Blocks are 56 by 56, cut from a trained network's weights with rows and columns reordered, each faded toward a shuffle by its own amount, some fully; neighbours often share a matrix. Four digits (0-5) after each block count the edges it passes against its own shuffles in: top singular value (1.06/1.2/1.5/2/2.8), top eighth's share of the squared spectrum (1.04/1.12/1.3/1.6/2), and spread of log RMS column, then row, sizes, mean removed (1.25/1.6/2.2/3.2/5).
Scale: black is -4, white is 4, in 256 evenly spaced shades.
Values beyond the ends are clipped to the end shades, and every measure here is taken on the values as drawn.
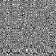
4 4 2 2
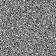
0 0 0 0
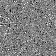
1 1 0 0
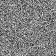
0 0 0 0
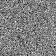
0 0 0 0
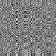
4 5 3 2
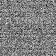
2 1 0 0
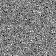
0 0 0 0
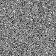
1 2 1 0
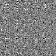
3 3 2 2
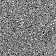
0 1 0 0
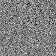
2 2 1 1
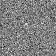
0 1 0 0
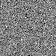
1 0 0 0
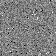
0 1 0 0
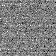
2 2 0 0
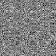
3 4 2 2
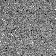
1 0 0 0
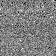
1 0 0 0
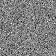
0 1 0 0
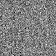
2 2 0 1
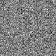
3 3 0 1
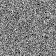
0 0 0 0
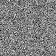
1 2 0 0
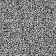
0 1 0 0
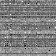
4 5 2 2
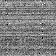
4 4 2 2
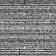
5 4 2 3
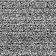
3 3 0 1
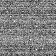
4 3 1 1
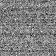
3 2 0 0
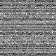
4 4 2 2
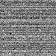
4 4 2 2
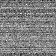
4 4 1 2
